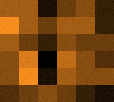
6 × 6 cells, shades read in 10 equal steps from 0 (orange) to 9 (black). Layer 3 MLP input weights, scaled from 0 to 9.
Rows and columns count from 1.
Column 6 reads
7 7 5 6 4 8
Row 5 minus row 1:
1 -3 0 -2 0 -3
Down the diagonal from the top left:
3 3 7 2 4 8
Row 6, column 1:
6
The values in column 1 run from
0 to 6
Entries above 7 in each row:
1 0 0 1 1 1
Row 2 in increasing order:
0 3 3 3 5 7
